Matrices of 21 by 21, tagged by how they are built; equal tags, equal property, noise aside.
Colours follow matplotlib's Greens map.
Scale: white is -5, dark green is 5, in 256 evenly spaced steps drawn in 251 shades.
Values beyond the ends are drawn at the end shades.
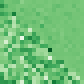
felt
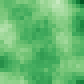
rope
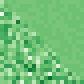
felt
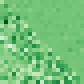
felt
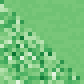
felt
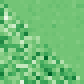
felt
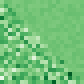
felt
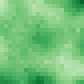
rope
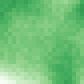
rope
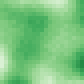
rope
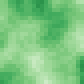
rope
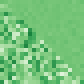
felt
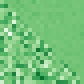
felt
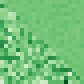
felt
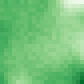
rope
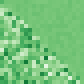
felt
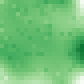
rope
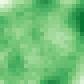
rope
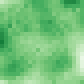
rope
